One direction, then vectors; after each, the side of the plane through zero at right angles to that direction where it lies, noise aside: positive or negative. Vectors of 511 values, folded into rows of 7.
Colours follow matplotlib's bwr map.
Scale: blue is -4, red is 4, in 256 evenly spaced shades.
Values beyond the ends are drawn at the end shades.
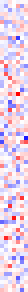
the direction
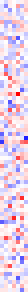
positive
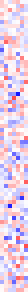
negative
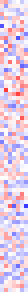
positive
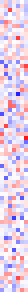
negative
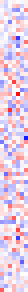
positive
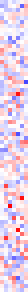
positive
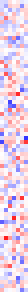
positive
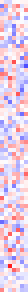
positive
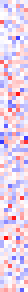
positive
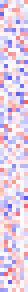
negative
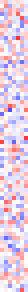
negative
